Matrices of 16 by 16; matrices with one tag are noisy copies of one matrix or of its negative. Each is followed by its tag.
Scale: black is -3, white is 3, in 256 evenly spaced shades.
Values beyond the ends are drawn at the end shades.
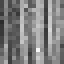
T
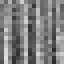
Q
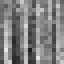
Q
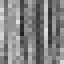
T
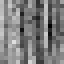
T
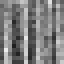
Q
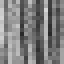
T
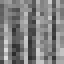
Q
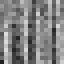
Q
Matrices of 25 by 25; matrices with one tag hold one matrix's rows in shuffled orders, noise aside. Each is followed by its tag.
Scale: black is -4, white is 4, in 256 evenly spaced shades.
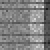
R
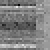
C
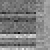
C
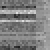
C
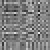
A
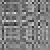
A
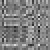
A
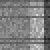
R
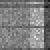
R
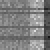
R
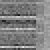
C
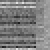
C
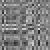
A
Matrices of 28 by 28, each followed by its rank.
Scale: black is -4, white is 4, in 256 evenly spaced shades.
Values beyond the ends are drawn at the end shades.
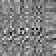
five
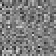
five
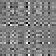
two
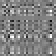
two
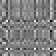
two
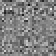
five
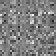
five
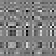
two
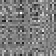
five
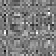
five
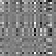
two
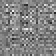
five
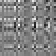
two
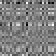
two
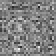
five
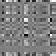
two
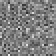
five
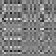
two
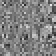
five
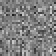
five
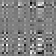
two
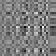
two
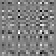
two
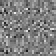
five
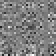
five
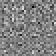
five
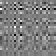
two
